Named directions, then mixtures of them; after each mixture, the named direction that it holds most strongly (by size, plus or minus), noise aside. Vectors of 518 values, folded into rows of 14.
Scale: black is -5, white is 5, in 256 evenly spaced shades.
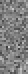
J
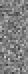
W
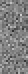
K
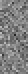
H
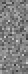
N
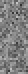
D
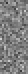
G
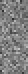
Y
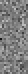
G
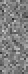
Y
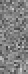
J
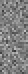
Y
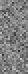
H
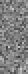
J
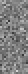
N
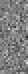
K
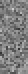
J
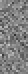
H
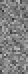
Y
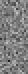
G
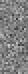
K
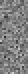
W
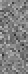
H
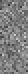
H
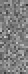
W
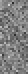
H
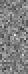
H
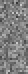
D
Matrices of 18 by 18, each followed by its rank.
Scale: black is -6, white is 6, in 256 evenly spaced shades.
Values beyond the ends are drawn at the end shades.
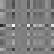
one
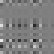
one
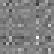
three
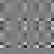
one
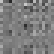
three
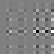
one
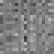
three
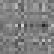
three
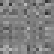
three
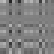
one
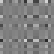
one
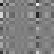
one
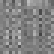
three
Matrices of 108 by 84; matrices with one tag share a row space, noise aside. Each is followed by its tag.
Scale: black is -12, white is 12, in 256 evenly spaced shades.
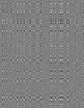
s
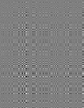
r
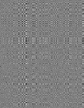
r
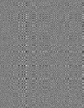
r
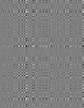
r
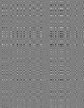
s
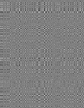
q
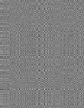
q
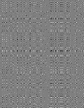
s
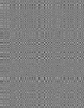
q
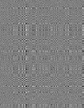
r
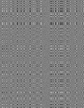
s
